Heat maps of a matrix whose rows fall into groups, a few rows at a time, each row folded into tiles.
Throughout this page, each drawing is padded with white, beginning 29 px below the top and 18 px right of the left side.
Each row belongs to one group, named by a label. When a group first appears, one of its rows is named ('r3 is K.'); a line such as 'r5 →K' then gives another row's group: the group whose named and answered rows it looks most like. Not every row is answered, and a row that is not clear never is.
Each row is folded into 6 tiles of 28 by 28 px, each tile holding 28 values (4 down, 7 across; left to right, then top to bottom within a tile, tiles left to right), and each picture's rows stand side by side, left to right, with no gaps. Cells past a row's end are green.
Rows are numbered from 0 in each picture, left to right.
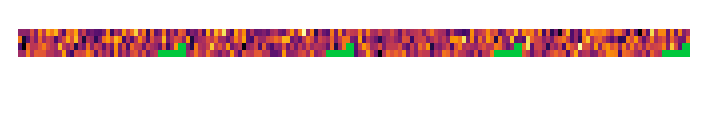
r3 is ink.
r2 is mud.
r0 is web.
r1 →web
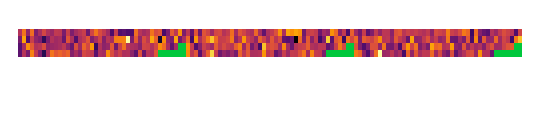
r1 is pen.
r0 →mud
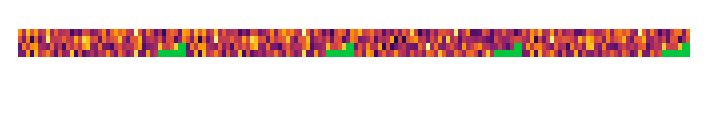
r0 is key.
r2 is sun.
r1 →key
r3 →key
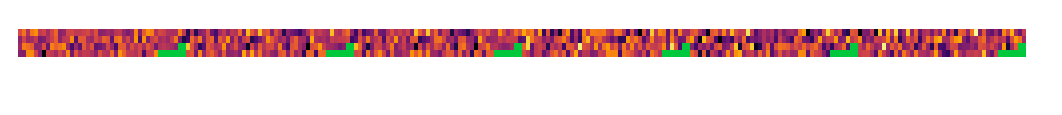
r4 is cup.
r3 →ink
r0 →mud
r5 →web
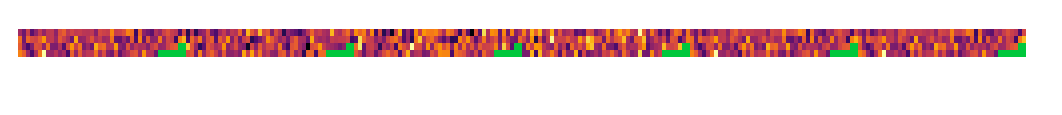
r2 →ink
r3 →key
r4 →pen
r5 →pen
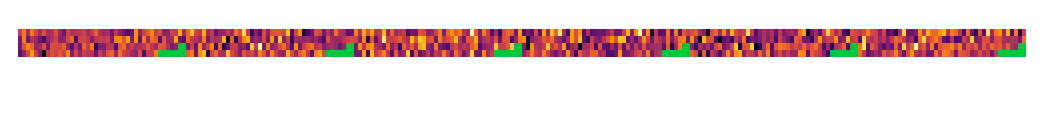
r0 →mud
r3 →web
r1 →sun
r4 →cup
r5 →ink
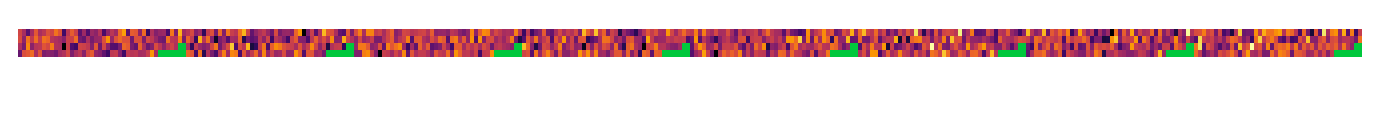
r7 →ink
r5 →sun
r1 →cup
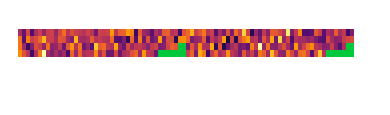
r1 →sun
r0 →pen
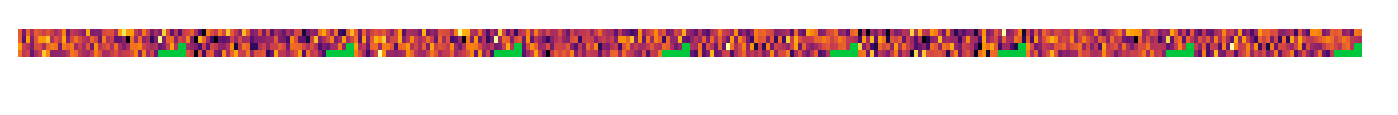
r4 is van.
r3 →mud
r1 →cup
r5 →cup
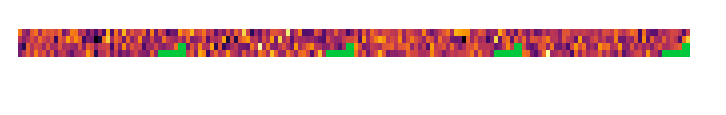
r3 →pen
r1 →sun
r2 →pen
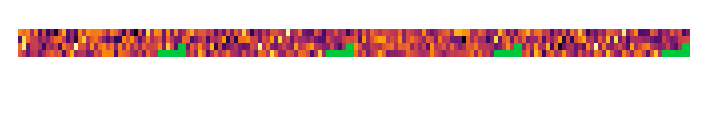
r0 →ink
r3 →sun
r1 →sun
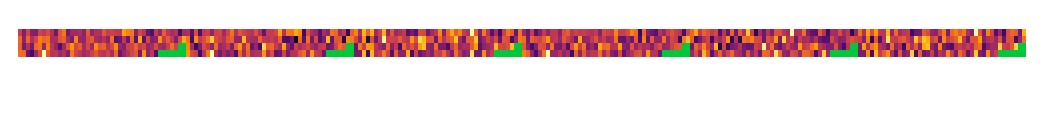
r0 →pen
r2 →key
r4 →sun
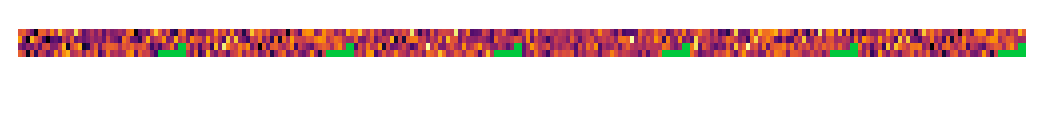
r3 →mud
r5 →van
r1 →van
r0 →cup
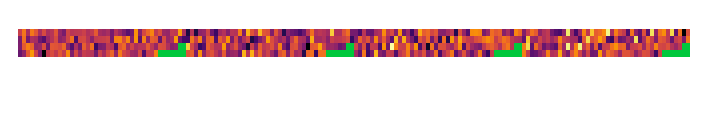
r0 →mud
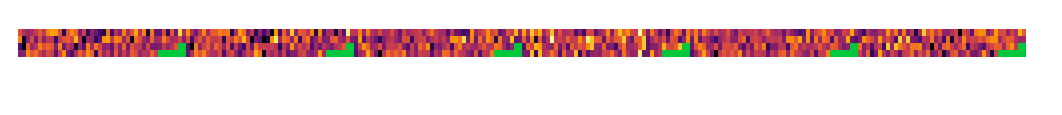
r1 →web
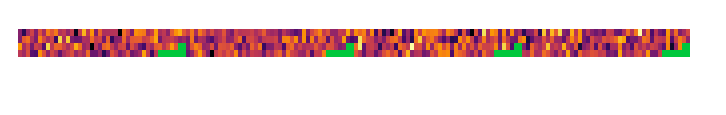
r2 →ink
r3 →web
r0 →van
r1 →mud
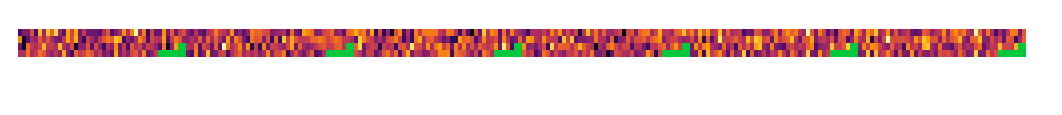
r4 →key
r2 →ink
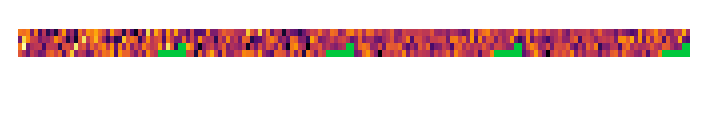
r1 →cup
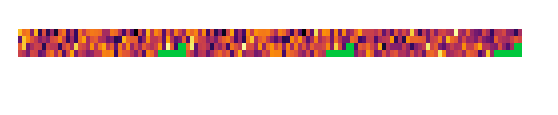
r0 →ink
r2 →sun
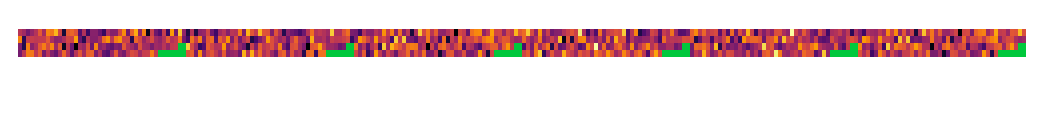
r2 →van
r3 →sun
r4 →sun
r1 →cup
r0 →web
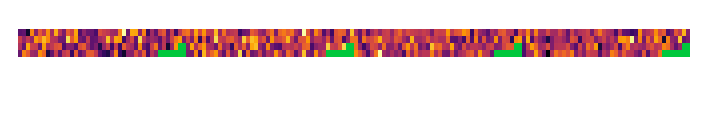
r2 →pen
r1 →key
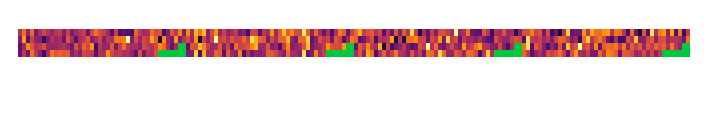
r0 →mud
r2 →sun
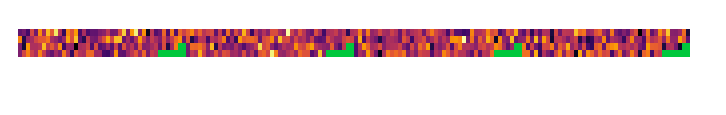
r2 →mud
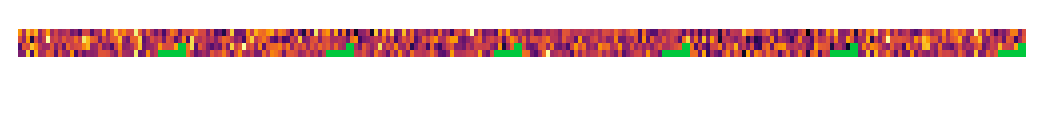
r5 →key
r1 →ink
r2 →web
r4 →cup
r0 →key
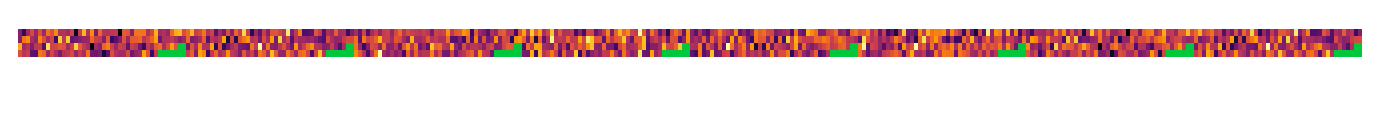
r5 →ink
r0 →van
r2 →pen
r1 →sun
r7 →sun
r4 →van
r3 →key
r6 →van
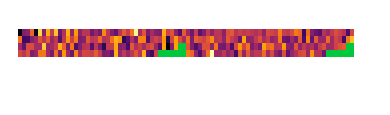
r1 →pen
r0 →web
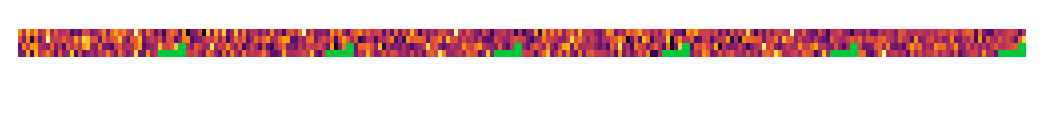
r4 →sun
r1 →web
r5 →pen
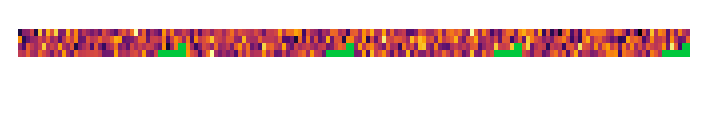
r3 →ink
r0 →web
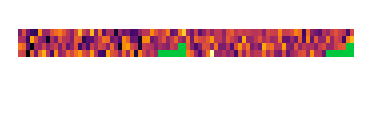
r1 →pen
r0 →cup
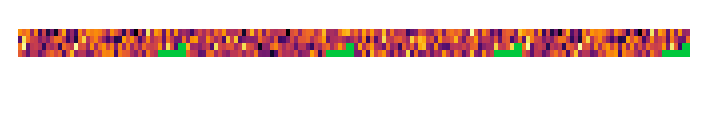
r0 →ink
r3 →ink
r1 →van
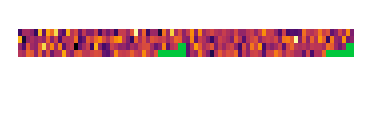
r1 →mud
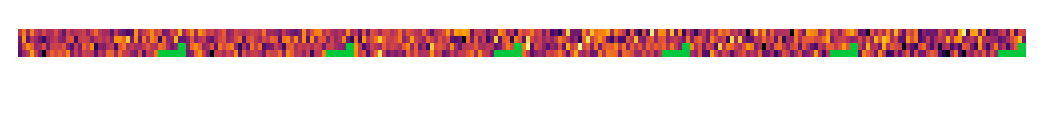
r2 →pen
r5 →web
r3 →ink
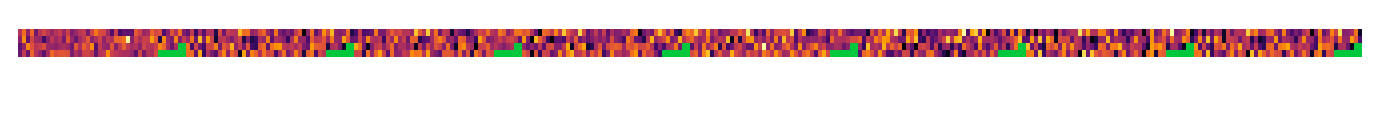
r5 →web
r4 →sun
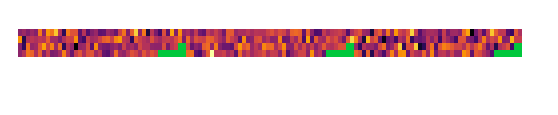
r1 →pen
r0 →web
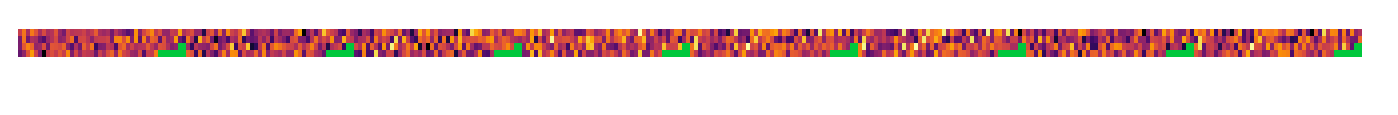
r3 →key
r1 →cup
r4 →ink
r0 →mud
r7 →ink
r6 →cup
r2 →van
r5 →ink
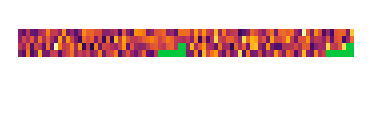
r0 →van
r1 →key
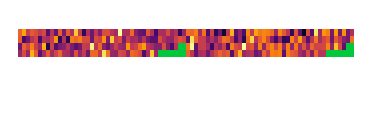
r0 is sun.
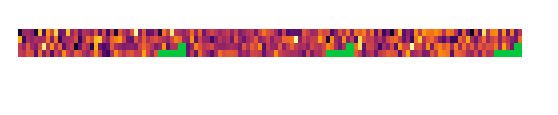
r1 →mud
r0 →web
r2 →ink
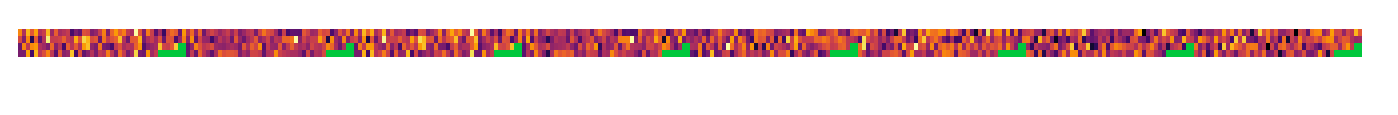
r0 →key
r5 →ink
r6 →cup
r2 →key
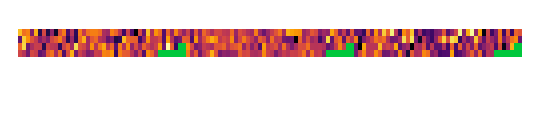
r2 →web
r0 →ink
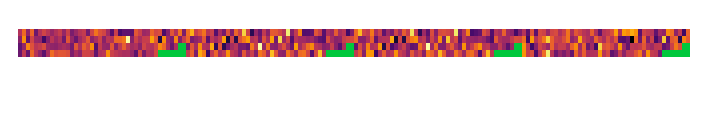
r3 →pen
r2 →sun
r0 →mud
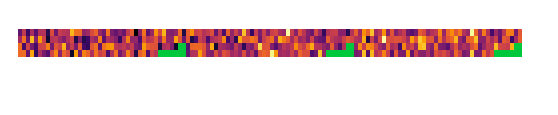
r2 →key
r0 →cup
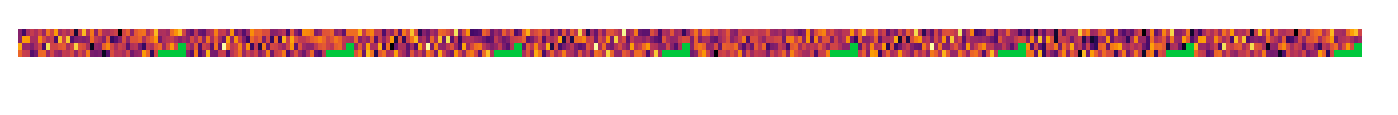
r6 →cup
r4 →mud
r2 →sun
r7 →van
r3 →sun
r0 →van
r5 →sun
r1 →van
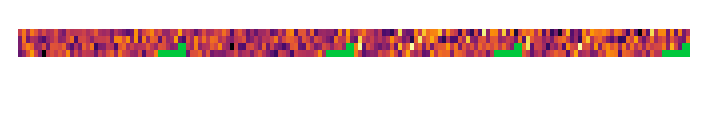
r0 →mud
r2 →ink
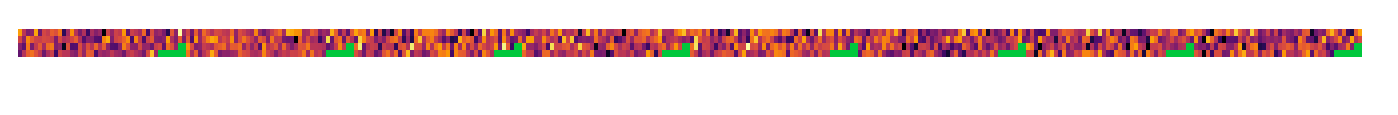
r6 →cup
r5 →web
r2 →ink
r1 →pen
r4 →ink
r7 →cup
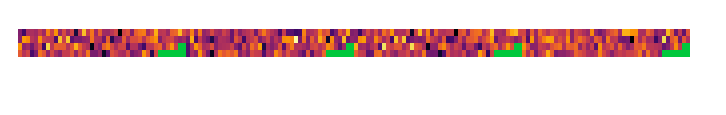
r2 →van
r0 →van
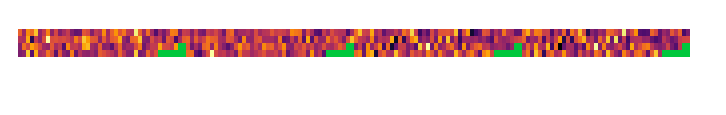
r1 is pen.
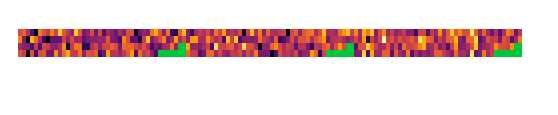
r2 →key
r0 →cup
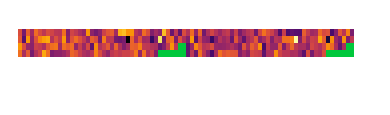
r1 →mud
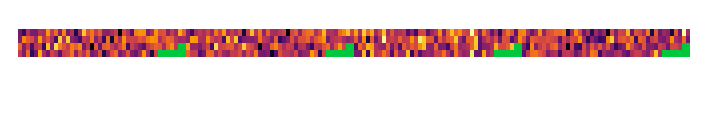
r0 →van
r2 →key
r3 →web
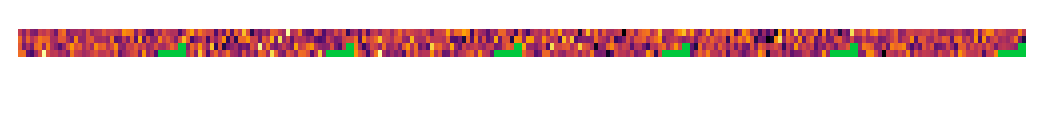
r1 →sun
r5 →mud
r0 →pen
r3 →van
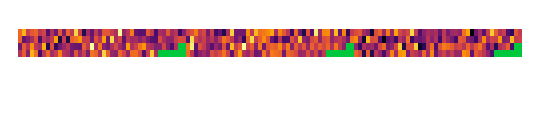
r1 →ink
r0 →sun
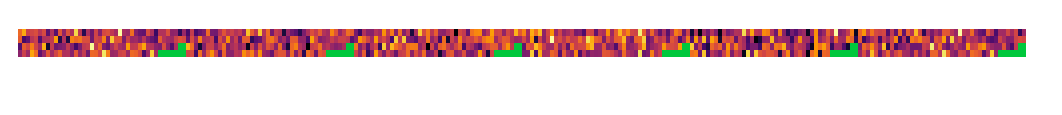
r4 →cup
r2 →van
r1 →cup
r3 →key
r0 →sun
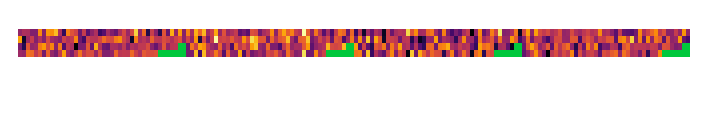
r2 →cup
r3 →mud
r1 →key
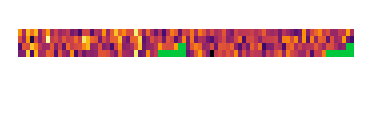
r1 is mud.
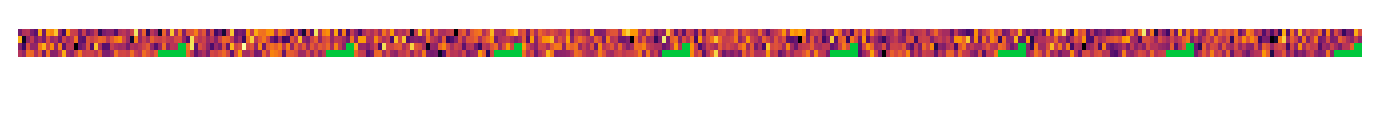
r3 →pen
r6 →web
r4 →pen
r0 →web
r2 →van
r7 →web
